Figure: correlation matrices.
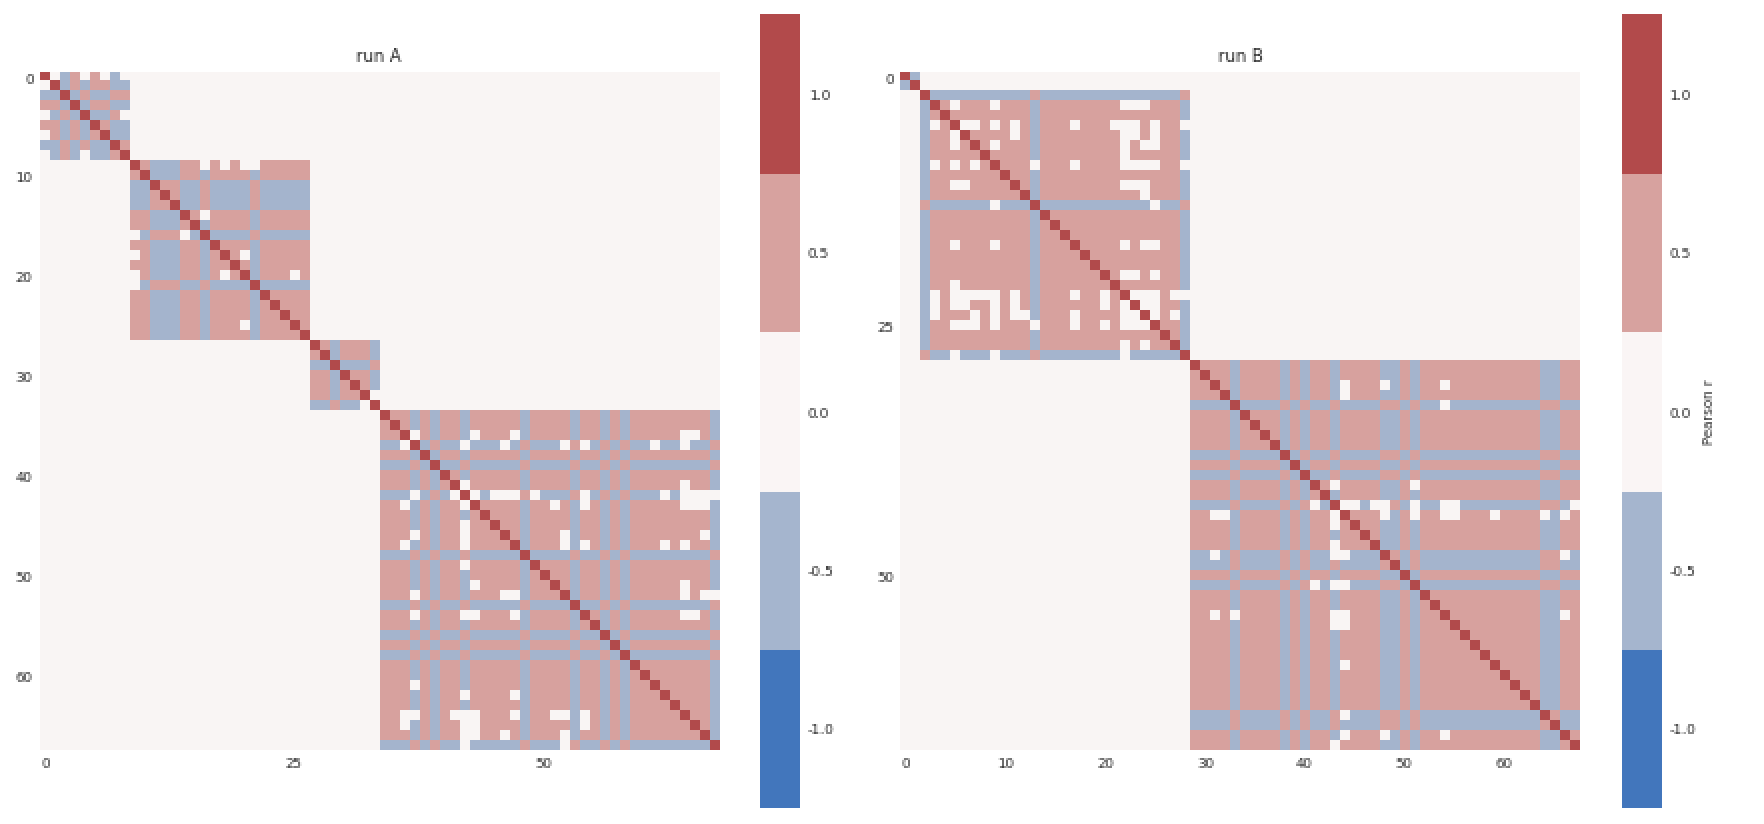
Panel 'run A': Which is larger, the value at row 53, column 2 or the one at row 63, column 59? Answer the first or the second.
the second
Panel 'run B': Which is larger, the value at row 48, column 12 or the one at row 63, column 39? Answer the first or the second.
the second
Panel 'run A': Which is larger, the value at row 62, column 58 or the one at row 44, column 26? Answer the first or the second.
the second
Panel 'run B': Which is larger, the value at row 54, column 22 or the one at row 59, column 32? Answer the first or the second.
the second
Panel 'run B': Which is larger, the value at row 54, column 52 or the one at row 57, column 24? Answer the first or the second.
the first
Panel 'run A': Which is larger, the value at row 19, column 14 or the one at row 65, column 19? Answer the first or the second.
the first
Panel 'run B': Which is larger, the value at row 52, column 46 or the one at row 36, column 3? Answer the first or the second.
the first
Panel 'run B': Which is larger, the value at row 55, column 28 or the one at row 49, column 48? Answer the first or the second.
the second
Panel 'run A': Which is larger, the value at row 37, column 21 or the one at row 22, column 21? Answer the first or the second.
the first
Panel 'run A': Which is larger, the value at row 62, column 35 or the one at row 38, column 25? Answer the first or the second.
the first
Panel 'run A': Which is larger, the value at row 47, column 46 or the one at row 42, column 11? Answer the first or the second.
the first
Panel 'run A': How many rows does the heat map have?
68
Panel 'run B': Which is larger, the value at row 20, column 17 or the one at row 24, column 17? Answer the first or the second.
the first
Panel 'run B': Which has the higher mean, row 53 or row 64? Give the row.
53
